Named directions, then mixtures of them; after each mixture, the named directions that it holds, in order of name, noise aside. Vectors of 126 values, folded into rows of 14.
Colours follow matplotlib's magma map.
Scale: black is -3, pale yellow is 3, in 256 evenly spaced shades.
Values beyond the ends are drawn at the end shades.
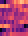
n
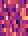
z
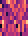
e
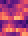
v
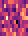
z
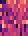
e, n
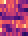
n, v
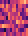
n, z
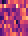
n, z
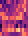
e, v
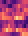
v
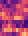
v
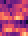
v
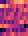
n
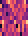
e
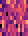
e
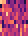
e, n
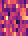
z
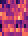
e, v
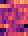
n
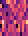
e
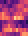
v
